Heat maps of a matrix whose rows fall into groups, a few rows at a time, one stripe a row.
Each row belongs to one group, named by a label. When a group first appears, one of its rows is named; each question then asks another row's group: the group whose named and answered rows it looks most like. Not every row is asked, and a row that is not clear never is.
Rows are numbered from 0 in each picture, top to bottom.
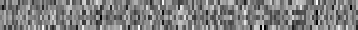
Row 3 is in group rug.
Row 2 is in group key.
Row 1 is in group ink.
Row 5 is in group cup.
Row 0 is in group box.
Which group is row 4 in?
key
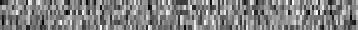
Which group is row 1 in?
rug
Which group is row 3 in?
ink
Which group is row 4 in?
ink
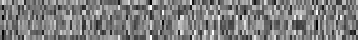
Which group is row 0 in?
rug
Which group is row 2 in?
box
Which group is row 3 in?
ink
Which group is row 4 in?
key
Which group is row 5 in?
key
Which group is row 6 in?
ink
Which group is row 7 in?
cup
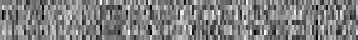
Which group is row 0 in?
cup
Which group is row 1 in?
rug
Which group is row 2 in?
ink
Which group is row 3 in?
ink
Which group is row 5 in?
rug
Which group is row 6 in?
rug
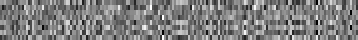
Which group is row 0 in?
key
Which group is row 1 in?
cup
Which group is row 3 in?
box
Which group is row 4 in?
key
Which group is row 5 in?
ink
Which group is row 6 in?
key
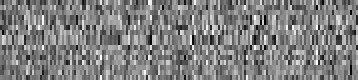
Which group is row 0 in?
cup
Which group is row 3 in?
cup
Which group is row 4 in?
cup
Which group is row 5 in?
box
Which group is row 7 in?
rug
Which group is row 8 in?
rug
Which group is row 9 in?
cup
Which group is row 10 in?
box
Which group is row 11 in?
cup
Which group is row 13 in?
ink
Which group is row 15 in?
cup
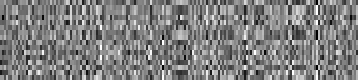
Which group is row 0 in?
key
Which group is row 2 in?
box
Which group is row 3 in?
ink
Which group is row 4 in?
box
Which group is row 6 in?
key
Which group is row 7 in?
key
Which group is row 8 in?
box
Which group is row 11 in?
cup
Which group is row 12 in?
box
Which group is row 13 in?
key
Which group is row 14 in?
box
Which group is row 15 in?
box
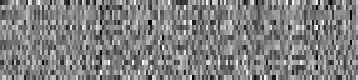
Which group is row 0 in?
box
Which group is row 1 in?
rug
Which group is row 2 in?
ink
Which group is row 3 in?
ink
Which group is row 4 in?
rug
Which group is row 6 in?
rug
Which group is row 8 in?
ink
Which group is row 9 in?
box
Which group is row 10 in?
rug
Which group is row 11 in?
key
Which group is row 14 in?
cup
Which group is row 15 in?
rug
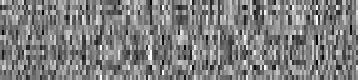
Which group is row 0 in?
rug
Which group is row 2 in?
rug
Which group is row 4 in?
box
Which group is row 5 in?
ink
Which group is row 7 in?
key
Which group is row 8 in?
key
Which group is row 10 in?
cup
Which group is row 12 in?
key
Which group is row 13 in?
rug
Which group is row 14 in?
box
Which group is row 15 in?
cup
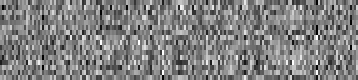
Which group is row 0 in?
key
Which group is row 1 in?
ink
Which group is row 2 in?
rug
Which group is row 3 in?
ink
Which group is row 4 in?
ink
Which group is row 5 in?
rug
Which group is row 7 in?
box
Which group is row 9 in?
ink
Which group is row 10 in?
box
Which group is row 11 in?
ink
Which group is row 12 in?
box
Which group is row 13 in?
rug
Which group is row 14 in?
box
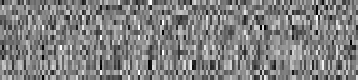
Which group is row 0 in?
cup
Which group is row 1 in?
rug
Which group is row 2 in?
key
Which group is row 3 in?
box
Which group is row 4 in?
box
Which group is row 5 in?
cup
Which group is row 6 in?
key
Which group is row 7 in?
cup
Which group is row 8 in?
ink
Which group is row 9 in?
ink
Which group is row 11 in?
ink
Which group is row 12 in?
rug
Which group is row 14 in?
cup
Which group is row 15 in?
rug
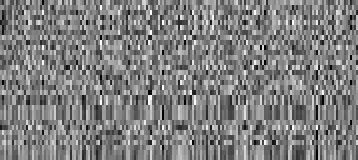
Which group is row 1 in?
cup
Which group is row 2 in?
cup
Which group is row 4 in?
box
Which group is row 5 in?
ink
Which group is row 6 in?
cup
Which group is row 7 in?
rug
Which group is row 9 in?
cup
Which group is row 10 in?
key
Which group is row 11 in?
ink
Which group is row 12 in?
cup
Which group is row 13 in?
box
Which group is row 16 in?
ink
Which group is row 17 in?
box
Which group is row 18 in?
rug
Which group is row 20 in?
cup
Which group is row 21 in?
key
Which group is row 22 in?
key
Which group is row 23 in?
key
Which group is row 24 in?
ink
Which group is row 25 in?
box
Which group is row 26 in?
rug
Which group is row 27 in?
key
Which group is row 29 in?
key
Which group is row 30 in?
key
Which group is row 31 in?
key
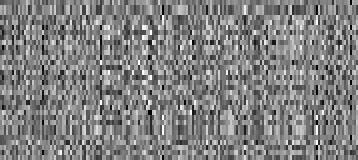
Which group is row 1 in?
key
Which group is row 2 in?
key
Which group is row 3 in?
box
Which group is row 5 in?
ink
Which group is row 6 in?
cup
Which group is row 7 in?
ink
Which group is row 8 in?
rug
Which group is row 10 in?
ink
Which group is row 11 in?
rug
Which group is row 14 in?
ink
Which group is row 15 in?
cup
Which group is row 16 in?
ink
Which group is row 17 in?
key
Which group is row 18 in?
rug
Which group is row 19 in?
ink
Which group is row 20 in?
cup
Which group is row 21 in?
ink
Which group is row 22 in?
rug
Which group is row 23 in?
box
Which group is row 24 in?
rug
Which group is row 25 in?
box
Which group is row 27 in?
ink
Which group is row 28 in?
box
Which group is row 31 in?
key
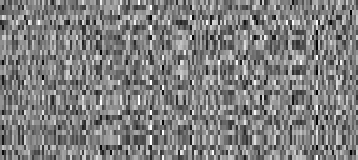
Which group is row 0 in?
cup
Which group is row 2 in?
ink
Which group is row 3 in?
rug
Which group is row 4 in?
box
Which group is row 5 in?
cup
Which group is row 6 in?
key
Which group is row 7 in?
rug
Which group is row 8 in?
key
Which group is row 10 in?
rug
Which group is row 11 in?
box
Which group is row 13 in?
key
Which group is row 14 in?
key
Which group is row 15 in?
ink
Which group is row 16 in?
cup
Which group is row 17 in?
box
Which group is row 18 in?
key
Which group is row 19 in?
cup
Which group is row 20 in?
cup
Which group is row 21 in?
box
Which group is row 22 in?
cup
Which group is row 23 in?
rug
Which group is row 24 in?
key
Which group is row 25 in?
cup
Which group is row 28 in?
cup
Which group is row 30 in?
ink
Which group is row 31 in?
box
